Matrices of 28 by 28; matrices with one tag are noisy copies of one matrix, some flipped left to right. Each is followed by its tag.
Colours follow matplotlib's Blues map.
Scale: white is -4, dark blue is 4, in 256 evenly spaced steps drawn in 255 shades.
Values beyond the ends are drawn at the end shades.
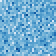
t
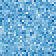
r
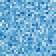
t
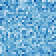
r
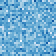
r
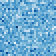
r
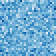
r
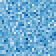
t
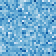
r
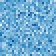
t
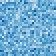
r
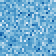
t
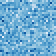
r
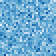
t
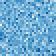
t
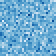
t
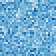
r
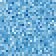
t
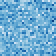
r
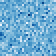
t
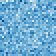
r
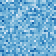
r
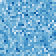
t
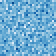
t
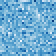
r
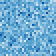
t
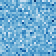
r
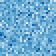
t
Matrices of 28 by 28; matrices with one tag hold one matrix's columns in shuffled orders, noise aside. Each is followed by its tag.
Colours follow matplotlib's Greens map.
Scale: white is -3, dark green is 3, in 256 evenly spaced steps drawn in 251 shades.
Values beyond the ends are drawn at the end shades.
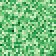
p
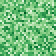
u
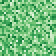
p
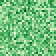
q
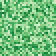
u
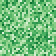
q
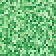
p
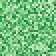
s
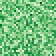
p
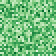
u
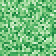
u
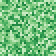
p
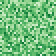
u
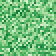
u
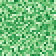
s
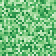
u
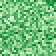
q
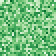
u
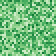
q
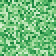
q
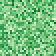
q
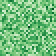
s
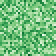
q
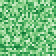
u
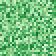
u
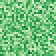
s
